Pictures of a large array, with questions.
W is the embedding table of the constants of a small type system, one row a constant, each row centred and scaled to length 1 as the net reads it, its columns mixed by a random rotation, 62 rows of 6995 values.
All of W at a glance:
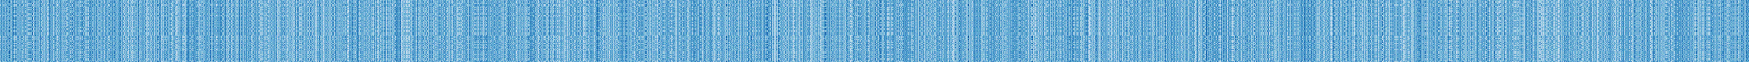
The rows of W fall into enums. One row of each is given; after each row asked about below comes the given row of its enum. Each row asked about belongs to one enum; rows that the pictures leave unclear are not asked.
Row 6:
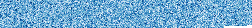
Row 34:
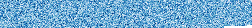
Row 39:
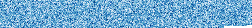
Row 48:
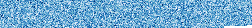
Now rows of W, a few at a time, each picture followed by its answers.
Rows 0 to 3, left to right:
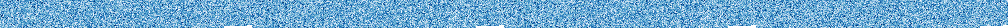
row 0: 48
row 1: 6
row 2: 6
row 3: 34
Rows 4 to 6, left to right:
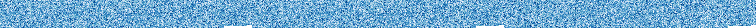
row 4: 39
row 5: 39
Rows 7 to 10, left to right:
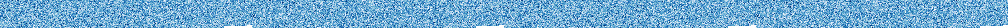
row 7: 34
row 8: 48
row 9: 34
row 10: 48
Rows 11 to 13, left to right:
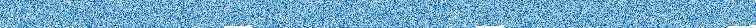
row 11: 48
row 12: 6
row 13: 34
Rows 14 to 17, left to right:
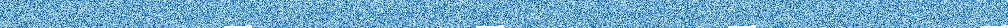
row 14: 34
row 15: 39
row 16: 48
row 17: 34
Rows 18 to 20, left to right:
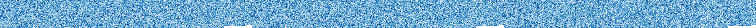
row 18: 34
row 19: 34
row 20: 6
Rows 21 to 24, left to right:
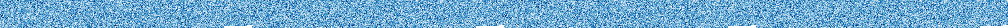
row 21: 48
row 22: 34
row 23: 48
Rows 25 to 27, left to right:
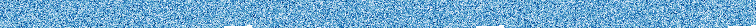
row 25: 34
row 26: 48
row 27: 6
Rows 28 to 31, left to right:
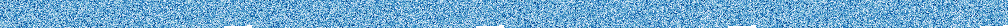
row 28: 34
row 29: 34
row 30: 6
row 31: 6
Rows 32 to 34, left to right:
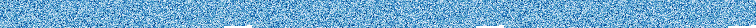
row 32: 34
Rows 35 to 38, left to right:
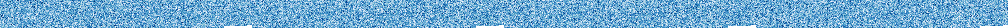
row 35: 48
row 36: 39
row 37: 39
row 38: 6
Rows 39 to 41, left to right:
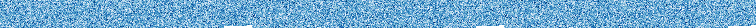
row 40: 48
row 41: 48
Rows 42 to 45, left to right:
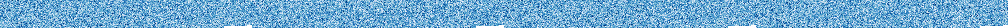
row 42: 34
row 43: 39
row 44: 34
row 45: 6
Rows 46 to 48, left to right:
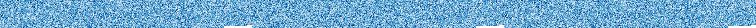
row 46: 48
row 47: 34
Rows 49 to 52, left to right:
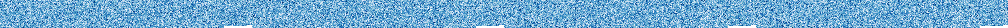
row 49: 39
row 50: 48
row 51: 6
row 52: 6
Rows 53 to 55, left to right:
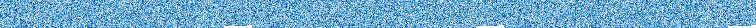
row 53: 6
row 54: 34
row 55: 6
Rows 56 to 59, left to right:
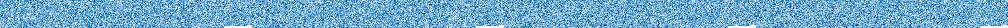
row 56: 48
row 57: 6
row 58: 34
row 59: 34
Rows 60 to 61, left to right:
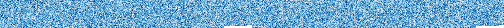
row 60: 48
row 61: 39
